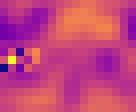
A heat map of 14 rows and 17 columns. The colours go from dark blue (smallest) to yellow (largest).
The distribution is heavy-tailed on both sides. An odd patch, rougher than its surroundings, sits in the middle left. The halves do not mirror each other. No regular stripes run through it.
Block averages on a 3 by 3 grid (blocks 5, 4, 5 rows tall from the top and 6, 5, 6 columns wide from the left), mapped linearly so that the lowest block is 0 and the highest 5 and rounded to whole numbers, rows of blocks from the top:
0 5 4
2 2 1
3 3 3
